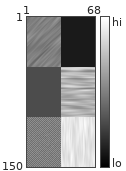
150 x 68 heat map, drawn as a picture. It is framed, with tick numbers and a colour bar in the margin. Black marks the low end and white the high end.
The table splits into 3 rows of 2 panels. Panel 1,1: middling, slanting up to the right, faint in contrast. Panel 1,2: very low, flat. Panel 2,1: low, flat. Panel 2,2: high, streaked across. Panel 3,1: middling, checkered. Panel 3,2: very high, streaked downward, faint in contrast.
